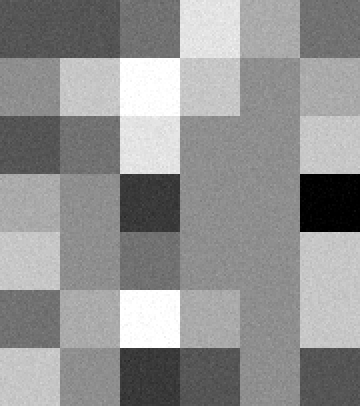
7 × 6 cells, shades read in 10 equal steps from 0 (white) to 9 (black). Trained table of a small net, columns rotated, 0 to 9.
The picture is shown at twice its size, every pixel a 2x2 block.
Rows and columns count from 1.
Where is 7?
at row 4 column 3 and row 7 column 3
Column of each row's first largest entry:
1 1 1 6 3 1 3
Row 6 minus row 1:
-1 -3 -5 2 1 -3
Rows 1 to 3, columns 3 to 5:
5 1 3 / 0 2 4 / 1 4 4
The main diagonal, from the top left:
6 2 1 4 4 2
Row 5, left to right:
2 4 5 4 4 2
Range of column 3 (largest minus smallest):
7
